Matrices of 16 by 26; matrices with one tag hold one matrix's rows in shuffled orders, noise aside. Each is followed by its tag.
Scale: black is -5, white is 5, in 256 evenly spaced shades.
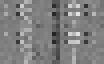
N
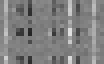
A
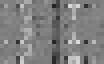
N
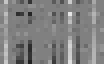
A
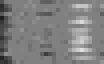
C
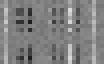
A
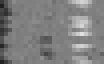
C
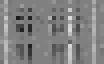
A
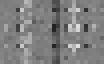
N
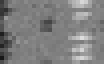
C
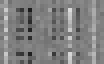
A
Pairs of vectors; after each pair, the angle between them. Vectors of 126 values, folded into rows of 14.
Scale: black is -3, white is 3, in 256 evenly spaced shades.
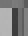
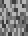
orthogonal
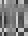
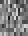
orthogonal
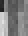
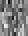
partly aligned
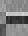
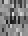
partly aligned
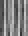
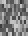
orthogonal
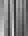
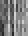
nearly opposite
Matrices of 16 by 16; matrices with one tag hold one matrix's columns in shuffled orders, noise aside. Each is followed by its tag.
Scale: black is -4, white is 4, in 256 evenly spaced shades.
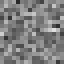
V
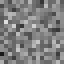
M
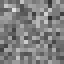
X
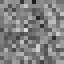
V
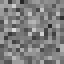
V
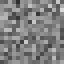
X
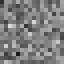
M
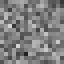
M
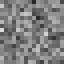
V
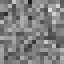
X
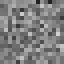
V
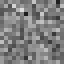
X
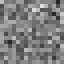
X
